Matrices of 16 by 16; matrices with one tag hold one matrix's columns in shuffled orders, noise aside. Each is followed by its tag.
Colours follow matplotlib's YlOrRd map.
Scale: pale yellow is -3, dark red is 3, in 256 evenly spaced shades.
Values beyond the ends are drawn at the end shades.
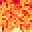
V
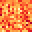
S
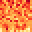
V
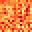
S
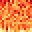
V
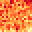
V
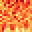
V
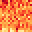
V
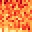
V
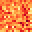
S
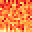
V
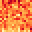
V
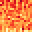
V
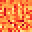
S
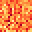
S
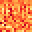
S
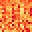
S
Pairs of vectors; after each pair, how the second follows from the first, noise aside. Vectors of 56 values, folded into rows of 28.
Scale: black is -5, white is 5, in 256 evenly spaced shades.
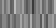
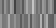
negated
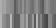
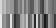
scaled up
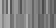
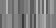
wrapped around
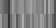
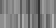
wrapped around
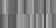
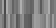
wrapped around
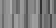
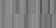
shrunk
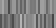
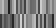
scaled up
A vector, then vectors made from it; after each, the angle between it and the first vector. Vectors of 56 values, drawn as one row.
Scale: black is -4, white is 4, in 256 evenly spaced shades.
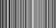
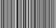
orthogonal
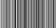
orthogonal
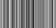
partly opposed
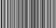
partly opposed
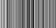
partly opposed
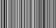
orthogonal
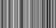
orthogonal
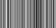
partly opposed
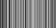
nearly parallel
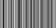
orthogonal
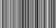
orthogonal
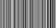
orthogonal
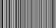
partly aligned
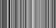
nearly parallel
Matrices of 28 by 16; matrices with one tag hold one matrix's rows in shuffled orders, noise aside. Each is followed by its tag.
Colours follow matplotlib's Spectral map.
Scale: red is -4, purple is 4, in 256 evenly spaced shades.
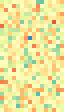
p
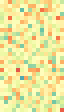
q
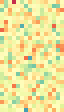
p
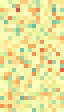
q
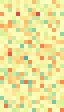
q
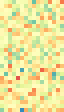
q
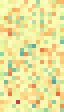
q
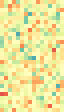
p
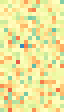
q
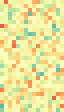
p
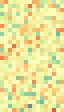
p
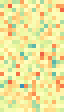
q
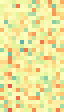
q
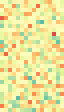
p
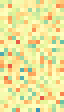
q
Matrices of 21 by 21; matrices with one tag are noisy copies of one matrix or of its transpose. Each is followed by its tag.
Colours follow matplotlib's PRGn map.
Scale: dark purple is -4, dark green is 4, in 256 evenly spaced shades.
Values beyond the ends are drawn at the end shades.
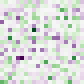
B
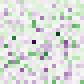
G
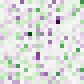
B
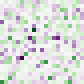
B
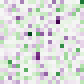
B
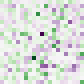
G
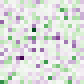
B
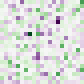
B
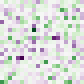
B
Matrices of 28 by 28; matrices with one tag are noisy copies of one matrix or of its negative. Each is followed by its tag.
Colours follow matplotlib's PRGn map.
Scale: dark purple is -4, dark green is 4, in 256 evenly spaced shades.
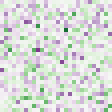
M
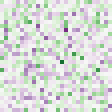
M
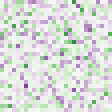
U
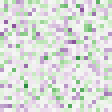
U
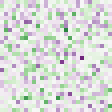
M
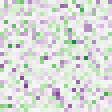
U
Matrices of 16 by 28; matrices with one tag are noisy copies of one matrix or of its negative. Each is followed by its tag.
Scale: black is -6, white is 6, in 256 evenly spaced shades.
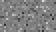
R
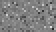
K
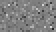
K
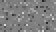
R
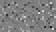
K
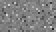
K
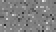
R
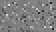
K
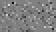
K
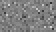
K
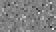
K
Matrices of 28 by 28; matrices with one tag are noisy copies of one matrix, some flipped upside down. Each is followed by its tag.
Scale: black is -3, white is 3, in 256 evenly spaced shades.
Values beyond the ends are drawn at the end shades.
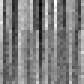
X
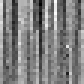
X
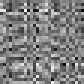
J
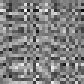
J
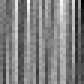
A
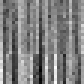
X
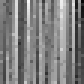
A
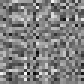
J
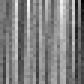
A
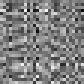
J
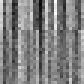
X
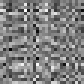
J
